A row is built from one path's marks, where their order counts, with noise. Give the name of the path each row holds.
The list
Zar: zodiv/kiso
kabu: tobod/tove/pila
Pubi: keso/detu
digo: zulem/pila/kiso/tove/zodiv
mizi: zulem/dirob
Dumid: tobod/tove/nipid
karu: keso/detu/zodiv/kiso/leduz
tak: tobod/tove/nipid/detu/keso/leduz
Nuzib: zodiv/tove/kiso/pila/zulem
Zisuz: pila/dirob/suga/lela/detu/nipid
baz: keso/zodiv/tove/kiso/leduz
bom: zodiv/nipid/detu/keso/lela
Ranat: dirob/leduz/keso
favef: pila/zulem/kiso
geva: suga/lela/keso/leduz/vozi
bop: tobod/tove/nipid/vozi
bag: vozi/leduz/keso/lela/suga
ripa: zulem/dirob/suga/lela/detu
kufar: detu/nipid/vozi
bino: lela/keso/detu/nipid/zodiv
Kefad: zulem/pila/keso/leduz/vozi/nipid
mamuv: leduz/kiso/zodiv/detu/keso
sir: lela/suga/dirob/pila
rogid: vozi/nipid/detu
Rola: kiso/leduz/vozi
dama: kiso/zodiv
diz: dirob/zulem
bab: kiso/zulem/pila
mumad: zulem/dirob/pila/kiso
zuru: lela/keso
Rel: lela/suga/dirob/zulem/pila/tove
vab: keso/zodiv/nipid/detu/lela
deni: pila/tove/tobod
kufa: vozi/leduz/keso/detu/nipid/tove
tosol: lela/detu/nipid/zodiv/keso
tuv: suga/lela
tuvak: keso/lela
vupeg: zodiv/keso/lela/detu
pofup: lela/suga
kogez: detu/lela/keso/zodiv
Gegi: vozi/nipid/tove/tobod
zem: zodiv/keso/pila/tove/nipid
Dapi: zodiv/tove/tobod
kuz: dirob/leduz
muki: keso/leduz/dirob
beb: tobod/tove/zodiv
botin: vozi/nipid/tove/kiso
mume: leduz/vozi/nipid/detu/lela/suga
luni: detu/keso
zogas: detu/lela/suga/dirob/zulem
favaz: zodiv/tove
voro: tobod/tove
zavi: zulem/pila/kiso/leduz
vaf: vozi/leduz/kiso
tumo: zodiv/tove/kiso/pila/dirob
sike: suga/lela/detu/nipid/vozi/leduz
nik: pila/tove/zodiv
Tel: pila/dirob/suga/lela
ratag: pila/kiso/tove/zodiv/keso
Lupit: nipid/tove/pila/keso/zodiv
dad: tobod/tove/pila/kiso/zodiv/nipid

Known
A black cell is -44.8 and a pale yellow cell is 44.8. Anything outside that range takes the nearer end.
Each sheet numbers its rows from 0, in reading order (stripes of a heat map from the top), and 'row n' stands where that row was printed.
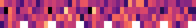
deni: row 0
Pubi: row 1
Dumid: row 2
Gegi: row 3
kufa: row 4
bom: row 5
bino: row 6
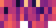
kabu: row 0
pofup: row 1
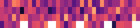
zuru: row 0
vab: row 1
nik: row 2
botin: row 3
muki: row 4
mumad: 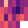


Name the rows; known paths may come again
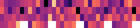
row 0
vupeg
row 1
sir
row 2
rogid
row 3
tuvak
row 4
luni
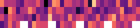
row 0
deni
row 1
tumo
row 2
bom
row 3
tuv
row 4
botin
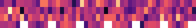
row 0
Kefad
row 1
ratag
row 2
kabu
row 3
zuru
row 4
mumad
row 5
muki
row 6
beb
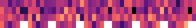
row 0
bino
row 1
dama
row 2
zem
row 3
nik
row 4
tosol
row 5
favaz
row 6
Pubi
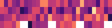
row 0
vab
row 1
Ranat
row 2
Rel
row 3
Dumid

